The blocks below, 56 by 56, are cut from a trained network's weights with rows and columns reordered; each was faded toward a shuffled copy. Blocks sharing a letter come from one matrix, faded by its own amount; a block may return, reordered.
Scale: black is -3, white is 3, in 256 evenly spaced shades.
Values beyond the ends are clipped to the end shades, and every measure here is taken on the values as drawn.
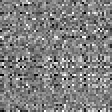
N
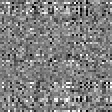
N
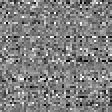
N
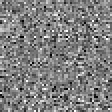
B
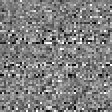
N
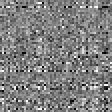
N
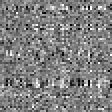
N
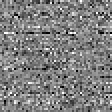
B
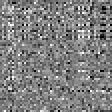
N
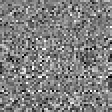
B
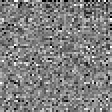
B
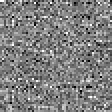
B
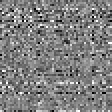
N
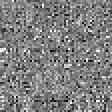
B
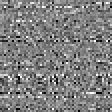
N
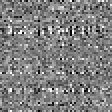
N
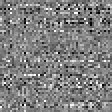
N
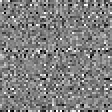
N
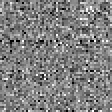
B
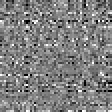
N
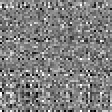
N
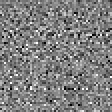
B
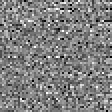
B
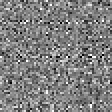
B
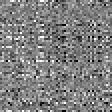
N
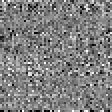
B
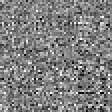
B
